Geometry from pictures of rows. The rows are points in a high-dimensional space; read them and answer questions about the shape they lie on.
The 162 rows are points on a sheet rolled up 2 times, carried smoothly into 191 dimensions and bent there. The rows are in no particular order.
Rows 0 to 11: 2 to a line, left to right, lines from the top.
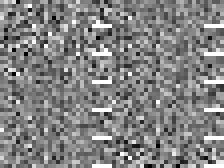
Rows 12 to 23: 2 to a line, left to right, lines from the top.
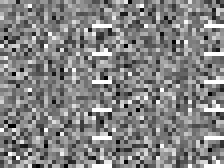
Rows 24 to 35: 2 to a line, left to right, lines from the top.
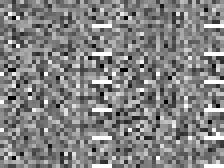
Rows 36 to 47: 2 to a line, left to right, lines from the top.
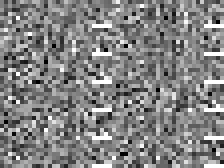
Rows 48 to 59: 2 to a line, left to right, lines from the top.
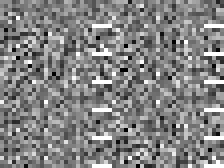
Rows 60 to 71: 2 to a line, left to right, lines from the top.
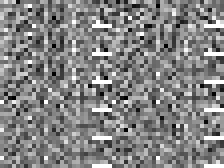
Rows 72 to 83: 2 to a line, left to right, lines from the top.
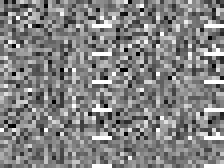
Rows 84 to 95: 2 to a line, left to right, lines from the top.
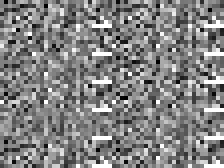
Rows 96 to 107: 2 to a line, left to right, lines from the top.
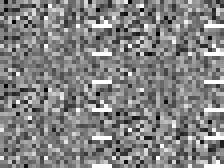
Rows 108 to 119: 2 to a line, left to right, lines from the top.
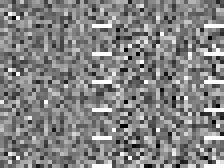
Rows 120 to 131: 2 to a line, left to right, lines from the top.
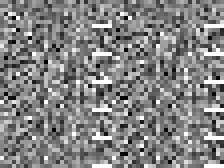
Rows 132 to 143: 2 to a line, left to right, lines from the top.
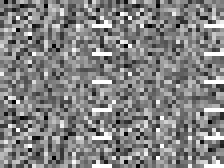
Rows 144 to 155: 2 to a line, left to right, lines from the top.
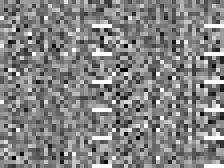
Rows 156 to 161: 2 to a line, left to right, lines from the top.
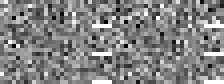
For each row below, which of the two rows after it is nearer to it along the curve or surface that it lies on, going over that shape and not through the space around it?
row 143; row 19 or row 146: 19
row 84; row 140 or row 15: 140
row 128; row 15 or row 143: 15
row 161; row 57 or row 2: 57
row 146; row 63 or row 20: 63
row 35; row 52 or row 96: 52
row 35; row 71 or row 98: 71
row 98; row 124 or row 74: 74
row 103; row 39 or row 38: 39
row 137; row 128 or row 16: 16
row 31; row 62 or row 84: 62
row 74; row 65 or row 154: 154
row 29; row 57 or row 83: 57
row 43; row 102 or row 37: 102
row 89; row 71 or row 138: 138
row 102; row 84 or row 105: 84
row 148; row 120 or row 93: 120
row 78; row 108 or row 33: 108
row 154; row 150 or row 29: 29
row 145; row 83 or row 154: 83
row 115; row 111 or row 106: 106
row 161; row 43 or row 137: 137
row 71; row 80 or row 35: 35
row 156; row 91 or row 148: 148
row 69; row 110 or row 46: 46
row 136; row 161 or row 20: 161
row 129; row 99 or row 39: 39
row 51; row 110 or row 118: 118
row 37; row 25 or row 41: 25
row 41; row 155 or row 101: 101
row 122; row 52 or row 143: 52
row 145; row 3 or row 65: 65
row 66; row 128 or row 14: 14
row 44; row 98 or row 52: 52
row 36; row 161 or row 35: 161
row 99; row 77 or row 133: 133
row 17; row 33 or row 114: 114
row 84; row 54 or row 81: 81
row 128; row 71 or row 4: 4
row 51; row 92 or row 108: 108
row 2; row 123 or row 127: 123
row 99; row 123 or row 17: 123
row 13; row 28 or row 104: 28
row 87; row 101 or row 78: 78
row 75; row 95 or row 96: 96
